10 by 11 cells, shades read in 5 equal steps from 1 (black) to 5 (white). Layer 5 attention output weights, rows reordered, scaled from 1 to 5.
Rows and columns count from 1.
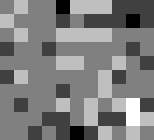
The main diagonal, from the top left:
3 3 3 2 4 3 3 3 2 4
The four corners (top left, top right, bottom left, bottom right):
3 2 3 3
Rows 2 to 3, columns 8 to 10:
2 2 1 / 4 3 3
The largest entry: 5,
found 2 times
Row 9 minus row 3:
0 -1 0 -1 -2 -1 0 -2 -1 2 1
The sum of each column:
29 32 29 28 27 31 32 33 28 31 27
